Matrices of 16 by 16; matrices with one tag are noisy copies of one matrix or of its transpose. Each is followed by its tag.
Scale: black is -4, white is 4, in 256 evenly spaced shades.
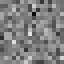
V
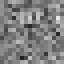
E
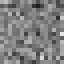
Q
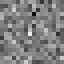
V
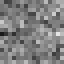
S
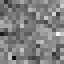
S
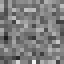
Q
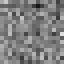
Q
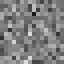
V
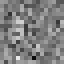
E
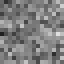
S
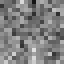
S
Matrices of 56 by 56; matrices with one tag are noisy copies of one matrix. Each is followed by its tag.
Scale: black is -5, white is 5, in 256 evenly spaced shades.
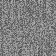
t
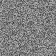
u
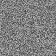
u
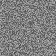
u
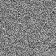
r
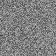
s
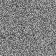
s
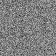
s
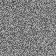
s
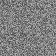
s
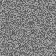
u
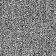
t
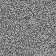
r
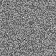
u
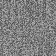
t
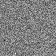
r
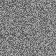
s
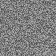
r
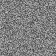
u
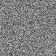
u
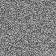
r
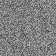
s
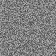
u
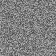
u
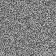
r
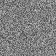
s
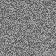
r
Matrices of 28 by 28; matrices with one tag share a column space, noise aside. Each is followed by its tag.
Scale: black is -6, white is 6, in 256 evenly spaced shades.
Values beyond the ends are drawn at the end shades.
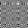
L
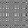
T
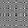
T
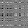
T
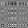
L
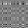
L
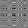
T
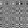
L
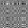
L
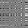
T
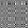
L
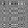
L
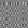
L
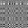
L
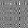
L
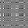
T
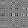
T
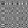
L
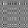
L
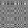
L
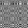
L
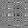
T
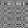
L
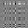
L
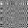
L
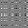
T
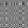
L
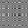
T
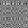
L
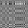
L
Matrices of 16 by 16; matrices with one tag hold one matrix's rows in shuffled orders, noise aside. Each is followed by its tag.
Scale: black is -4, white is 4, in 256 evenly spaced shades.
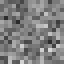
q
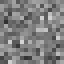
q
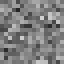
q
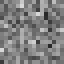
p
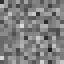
p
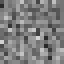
p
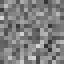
p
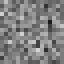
p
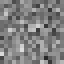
p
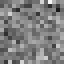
q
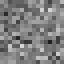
q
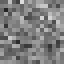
q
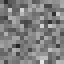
q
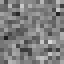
q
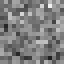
q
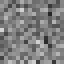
p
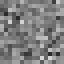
q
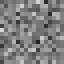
p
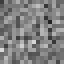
p
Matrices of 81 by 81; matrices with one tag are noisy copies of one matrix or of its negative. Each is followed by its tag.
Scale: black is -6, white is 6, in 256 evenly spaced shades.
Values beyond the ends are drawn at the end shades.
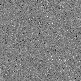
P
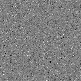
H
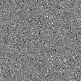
P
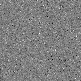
P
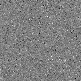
P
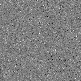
P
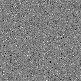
H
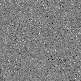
P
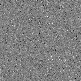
P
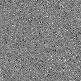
P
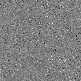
P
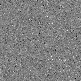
P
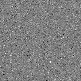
H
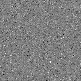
H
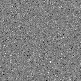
H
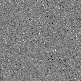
P
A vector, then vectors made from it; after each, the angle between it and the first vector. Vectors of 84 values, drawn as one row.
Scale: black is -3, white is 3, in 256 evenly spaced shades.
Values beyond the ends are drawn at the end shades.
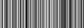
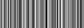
orthogonal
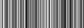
nearly parallel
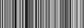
partly aligned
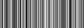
nearly parallel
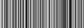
nearly parallel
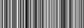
nearly parallel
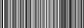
nearly parallel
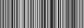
partly opposed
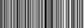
partly opposed
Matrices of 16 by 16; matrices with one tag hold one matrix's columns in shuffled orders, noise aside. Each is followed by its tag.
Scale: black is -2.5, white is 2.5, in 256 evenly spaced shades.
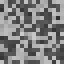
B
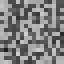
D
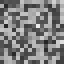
B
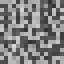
D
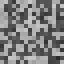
D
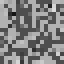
D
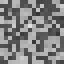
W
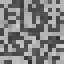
D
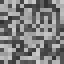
B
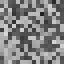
W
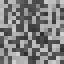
D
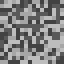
W
